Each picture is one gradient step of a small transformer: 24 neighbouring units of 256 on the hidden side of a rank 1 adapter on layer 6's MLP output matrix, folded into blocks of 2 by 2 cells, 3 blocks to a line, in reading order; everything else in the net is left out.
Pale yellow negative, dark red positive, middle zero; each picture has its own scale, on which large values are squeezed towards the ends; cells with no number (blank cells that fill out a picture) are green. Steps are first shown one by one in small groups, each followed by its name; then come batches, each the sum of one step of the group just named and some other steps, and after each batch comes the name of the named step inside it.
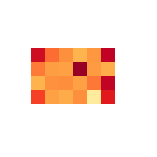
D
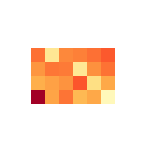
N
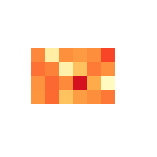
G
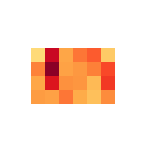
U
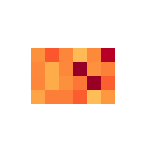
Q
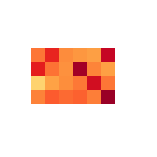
Q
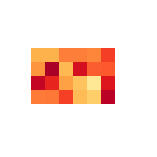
U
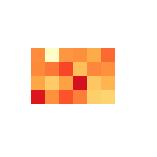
N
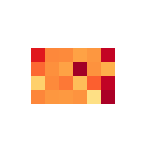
D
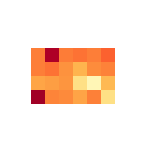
N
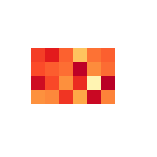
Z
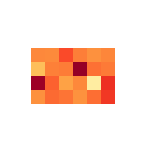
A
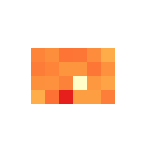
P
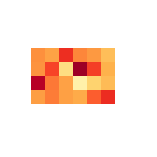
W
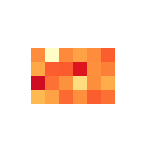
A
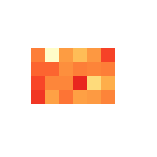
Z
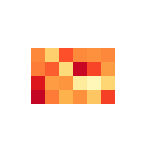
W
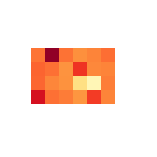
Z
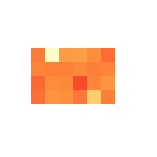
Z
